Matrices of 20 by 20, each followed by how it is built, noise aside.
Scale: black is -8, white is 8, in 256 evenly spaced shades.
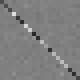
diagonal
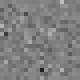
noise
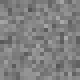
noise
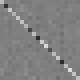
diagonal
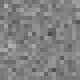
noise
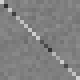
diagonal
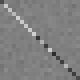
diagonal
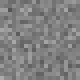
noise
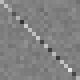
diagonal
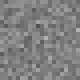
noise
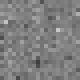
noise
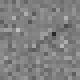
noise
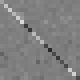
diagonal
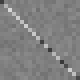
diagonal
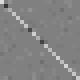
diagonal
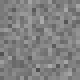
noise
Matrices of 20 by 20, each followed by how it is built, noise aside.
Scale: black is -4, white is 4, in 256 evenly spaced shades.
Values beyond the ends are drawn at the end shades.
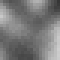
smooth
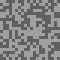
noise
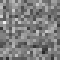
noise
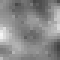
smooth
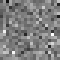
noise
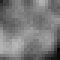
smooth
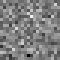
noise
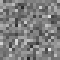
noise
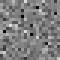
noise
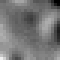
smooth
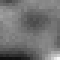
smooth
